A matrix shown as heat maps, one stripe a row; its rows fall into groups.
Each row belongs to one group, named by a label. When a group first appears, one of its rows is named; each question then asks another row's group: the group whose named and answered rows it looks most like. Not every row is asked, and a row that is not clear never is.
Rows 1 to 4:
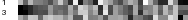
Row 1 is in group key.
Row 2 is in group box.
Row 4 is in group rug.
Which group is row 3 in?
box
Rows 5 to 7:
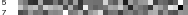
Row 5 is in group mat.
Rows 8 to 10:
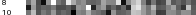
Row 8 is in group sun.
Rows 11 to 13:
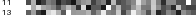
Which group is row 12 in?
key
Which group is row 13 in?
sun
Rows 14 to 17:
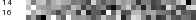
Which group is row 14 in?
rug
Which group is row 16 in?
key
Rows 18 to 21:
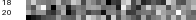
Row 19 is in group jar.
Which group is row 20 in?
jar
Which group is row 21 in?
box
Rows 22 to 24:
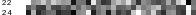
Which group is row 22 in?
rug
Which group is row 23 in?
mat
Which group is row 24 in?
mat
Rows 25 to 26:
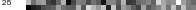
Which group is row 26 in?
box
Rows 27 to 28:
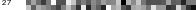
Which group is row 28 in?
key
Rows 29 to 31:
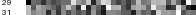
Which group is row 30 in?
key
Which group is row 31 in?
jar
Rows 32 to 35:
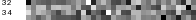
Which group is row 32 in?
mat
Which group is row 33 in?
rug
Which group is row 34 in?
key
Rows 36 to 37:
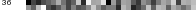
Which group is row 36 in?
box
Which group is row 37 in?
jar
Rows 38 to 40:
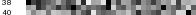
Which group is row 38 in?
box
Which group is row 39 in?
mat
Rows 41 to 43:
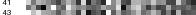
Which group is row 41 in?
key
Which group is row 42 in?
sun
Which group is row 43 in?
key
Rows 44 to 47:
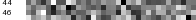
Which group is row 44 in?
sun
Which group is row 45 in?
jar
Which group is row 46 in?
jar
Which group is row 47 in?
rug
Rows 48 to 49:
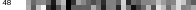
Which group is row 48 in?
jar
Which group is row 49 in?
jar
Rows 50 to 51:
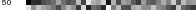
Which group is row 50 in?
box
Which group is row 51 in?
key
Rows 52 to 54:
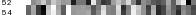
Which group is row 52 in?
rug
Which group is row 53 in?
sun
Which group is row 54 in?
sun
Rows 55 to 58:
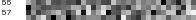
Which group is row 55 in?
mat
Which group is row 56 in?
mat
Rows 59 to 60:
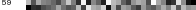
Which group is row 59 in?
key
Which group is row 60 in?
box
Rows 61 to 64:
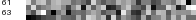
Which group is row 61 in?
rug
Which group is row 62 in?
box
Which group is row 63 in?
jar
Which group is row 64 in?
box
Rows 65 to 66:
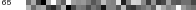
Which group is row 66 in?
jar
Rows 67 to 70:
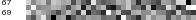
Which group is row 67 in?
rug
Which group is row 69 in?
key
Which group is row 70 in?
jar
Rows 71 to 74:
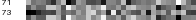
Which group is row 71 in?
jar
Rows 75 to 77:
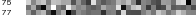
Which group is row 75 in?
rug
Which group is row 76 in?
sun
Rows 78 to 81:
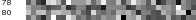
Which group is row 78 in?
sun
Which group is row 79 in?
jar
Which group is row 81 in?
sun
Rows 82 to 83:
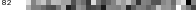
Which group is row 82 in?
rug
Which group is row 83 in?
jar
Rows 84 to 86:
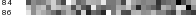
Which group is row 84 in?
sun
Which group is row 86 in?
key
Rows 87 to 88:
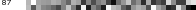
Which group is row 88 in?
key
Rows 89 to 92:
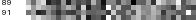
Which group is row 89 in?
jar
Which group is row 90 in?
key
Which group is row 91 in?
mat
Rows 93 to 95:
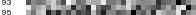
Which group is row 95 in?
jar
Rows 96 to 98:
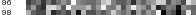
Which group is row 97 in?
sun
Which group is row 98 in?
mat
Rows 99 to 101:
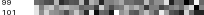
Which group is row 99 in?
mat
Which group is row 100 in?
rug
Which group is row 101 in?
key
